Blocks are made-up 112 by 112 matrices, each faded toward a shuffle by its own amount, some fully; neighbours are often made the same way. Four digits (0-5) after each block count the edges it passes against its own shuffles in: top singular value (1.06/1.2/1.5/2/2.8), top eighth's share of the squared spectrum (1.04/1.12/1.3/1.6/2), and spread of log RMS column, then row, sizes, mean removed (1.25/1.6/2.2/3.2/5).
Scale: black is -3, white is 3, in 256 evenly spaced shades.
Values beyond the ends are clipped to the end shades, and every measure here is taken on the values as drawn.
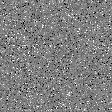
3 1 0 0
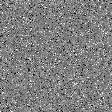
0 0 1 1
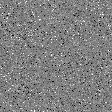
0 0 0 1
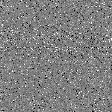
1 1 0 1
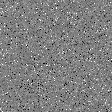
0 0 0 0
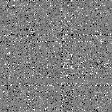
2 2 3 3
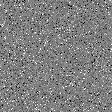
0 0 0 0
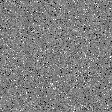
0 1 1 1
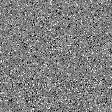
2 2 1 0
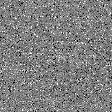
3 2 1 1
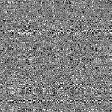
4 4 2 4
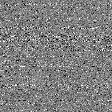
1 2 0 3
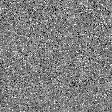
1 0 0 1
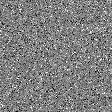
0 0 0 0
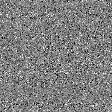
0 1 0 2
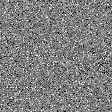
0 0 0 1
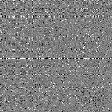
5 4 2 3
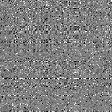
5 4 2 3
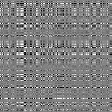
5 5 4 5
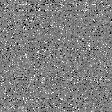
4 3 1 2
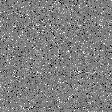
3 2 0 1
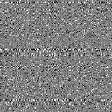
5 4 2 3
